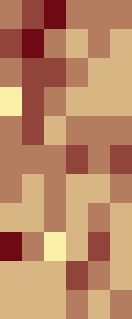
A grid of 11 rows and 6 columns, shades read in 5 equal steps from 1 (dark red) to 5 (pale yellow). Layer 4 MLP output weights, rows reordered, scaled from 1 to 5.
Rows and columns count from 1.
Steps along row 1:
down down up same same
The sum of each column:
35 31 35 36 36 38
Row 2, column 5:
3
